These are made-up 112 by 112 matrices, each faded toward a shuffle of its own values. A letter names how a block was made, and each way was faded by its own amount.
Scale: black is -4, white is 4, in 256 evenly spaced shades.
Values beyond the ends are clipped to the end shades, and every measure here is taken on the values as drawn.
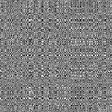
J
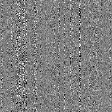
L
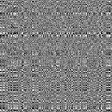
J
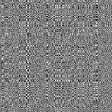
J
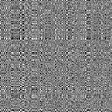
J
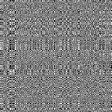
J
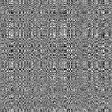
J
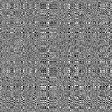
J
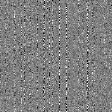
L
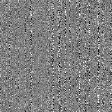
L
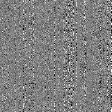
L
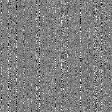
L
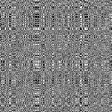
J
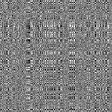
J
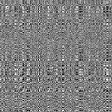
J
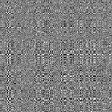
J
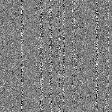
L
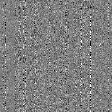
L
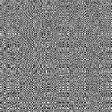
J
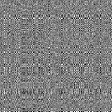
J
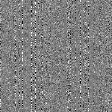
L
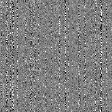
L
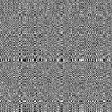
J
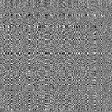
J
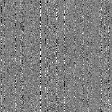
L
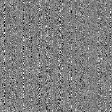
L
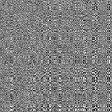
J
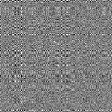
J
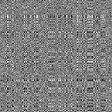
J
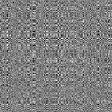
J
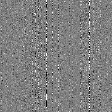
L
